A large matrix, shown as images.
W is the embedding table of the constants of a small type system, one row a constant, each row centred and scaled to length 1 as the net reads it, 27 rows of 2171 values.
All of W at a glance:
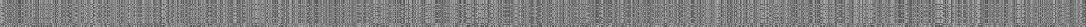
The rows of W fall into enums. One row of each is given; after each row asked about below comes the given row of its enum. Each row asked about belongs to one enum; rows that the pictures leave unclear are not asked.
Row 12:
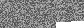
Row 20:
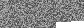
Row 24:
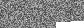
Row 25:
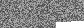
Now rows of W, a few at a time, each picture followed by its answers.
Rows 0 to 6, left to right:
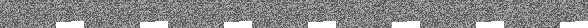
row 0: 12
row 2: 12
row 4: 25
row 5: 12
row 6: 20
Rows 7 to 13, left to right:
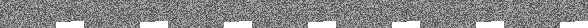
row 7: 24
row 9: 25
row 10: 12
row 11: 24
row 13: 20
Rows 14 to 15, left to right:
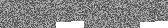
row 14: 12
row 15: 24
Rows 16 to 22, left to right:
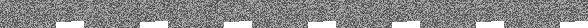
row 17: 20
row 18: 25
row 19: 12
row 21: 12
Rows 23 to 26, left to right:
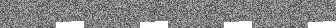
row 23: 25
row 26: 25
